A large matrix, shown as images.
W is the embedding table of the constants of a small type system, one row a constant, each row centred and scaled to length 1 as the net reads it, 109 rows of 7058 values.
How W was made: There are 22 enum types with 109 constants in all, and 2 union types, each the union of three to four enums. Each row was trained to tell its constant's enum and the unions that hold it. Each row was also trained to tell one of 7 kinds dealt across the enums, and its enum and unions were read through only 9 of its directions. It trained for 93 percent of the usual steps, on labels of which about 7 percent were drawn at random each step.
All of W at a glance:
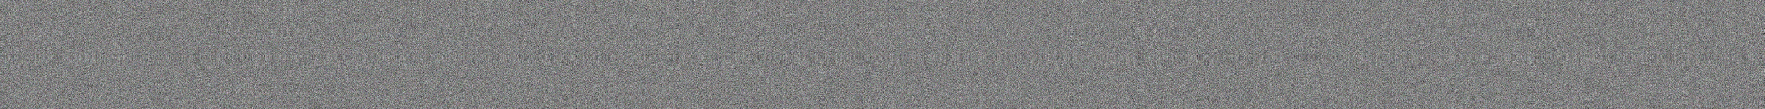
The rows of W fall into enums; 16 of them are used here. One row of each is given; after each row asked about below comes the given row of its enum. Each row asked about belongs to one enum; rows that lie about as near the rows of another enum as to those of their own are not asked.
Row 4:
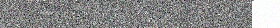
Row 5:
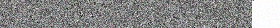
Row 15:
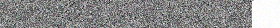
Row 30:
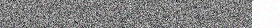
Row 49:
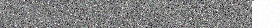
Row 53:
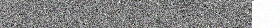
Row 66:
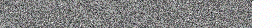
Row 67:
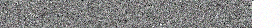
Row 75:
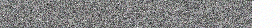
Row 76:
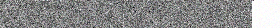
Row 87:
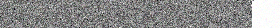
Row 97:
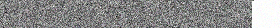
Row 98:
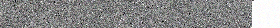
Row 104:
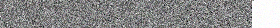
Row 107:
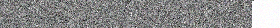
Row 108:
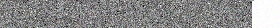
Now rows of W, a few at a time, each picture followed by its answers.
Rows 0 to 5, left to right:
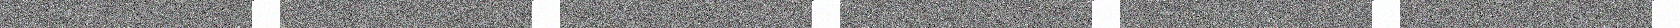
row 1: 4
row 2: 15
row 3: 98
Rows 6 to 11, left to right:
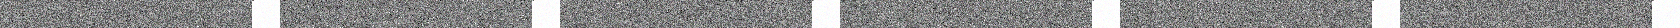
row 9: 98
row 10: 107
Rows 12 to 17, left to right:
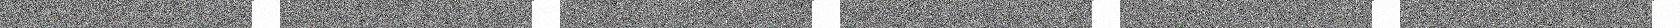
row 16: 104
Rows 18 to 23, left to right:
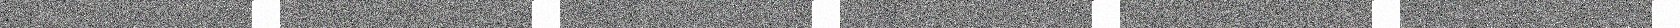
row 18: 75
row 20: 4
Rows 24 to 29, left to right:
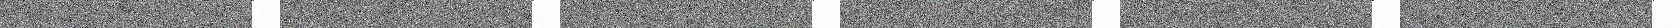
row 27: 5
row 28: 97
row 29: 87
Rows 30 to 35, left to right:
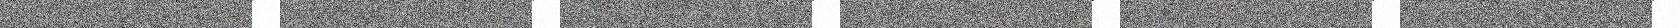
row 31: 67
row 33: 107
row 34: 5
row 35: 87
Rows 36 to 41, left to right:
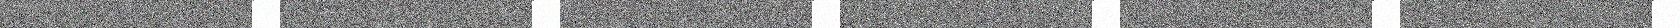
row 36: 87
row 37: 104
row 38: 98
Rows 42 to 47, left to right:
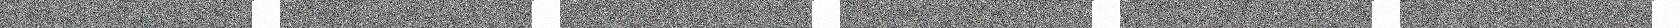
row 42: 5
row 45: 107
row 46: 76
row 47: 98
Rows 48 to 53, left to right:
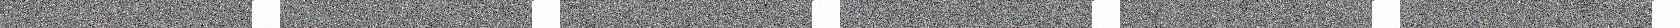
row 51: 97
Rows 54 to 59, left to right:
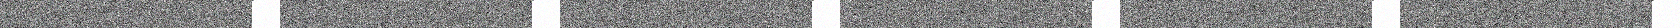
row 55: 108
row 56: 108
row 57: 53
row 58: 53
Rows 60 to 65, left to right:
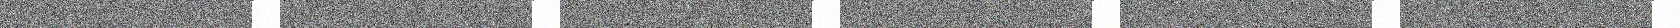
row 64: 97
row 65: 97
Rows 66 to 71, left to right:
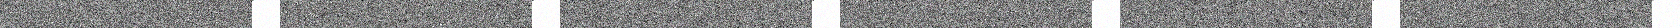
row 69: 67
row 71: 30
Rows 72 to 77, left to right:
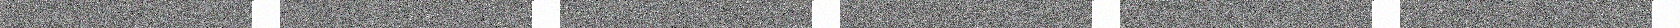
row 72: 75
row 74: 108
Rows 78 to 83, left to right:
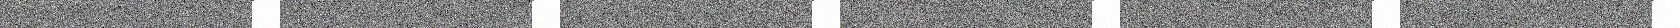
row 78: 107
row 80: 87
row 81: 98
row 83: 66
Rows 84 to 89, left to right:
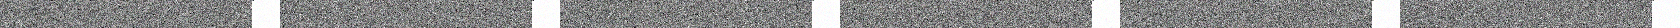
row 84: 67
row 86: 5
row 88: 53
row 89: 107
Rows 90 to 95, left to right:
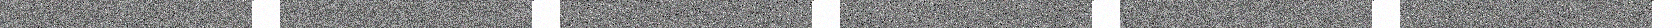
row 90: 67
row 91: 97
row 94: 104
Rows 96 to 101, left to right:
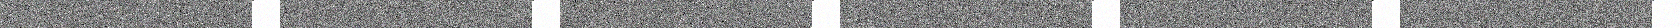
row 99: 53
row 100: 108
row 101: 87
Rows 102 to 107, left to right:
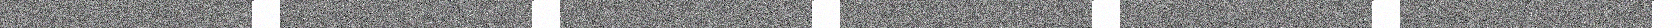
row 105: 53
